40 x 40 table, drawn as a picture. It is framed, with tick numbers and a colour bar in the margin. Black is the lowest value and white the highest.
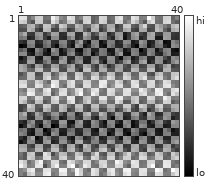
Slope: none. Stripes: horizontal, repeating 2 times. Seam: none. Average level on the scale: 50%.
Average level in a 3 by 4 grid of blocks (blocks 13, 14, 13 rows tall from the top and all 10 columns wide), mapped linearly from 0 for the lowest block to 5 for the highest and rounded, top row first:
0 0 0 0 / 5 5 5 5 / 3 3 3 3
